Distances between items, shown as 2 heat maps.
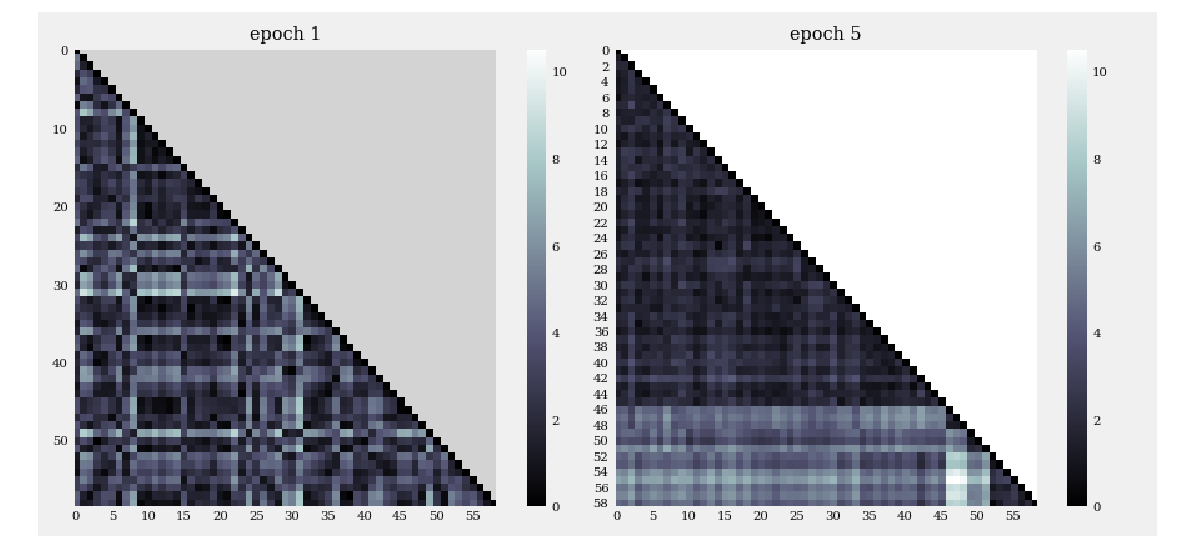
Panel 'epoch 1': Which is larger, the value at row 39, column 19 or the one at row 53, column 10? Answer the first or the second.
the second
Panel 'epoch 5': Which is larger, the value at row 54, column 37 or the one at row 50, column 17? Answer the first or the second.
the first
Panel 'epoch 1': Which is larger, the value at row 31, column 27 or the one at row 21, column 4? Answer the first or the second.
the first
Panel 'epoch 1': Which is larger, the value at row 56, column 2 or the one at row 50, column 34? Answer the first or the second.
the first
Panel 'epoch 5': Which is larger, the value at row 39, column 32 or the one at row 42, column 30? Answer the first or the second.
the second
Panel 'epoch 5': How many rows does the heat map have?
59
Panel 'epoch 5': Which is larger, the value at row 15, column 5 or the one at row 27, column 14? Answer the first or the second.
the second
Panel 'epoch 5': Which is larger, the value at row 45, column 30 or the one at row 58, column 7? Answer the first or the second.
the second
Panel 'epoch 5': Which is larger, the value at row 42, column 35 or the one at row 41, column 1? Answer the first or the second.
the first
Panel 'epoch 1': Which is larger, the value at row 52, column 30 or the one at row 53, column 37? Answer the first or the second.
the second
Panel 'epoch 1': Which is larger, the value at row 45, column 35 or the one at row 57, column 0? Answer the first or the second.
the second
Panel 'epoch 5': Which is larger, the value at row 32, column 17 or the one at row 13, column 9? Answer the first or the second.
the second
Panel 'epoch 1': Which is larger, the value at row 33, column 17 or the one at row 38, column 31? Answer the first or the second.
the second
